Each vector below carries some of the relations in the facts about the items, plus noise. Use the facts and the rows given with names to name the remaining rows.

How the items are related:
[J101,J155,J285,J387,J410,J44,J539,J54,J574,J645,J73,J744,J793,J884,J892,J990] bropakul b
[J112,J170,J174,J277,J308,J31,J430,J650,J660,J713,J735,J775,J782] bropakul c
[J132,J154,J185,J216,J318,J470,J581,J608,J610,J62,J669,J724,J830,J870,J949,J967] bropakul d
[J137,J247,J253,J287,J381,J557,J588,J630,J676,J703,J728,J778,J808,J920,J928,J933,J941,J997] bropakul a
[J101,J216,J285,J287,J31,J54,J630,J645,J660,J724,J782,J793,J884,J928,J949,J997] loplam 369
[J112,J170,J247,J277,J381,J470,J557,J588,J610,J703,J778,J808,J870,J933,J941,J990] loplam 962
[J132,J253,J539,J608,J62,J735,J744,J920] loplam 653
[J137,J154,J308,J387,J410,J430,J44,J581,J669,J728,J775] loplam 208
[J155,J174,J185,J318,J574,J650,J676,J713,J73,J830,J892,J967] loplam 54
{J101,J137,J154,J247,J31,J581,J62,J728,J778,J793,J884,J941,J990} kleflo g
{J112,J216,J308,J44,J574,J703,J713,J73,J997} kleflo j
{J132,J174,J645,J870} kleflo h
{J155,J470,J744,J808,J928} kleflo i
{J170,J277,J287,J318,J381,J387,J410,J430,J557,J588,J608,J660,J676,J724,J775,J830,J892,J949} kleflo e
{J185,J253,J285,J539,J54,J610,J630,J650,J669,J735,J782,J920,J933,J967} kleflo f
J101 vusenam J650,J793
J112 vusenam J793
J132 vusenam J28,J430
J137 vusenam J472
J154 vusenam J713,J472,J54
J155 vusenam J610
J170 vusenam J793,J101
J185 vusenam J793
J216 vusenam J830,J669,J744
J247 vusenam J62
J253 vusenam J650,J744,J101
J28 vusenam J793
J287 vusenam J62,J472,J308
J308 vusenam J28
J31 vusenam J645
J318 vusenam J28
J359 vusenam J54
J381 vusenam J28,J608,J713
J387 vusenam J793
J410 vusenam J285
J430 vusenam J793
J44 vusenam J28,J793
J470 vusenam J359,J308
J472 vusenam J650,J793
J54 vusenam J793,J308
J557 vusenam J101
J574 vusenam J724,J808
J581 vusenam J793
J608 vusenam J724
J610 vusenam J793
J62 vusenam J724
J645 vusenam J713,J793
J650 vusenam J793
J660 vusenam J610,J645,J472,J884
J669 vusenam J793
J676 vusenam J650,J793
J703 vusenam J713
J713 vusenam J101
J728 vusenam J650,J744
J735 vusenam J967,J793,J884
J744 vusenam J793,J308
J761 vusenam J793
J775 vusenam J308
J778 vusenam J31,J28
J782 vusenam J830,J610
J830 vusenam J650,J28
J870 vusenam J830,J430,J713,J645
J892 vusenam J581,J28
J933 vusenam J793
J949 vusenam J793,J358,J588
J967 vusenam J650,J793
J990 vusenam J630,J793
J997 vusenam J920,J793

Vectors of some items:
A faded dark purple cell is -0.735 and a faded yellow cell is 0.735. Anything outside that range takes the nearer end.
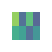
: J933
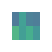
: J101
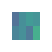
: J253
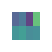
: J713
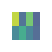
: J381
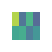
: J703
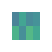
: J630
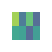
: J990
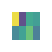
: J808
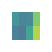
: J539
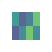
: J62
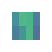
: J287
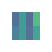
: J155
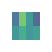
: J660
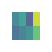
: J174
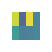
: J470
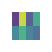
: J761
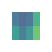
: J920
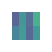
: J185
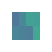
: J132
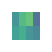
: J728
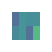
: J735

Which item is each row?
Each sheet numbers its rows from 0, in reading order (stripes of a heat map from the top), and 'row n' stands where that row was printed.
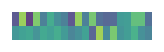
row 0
J358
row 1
J31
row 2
J359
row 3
J793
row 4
J154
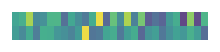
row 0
J775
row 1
J387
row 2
J724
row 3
J247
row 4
J870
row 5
J744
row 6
J472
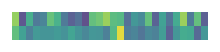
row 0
J610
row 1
J216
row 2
J650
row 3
J410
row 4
J318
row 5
J676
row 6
J170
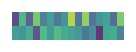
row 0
J28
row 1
J884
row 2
J778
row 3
J574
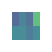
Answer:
J830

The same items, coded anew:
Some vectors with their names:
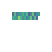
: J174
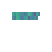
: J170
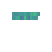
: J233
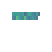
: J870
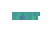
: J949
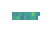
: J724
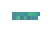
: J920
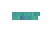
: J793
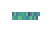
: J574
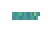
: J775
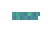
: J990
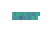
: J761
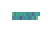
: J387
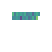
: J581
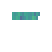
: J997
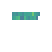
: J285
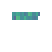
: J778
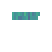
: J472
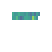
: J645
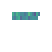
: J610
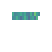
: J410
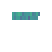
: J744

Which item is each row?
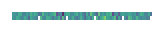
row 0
J62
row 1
J650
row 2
J137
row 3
J830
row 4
J381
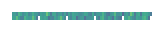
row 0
J660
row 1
J54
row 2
J735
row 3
J470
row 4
J287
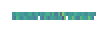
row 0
J132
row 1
J308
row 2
J31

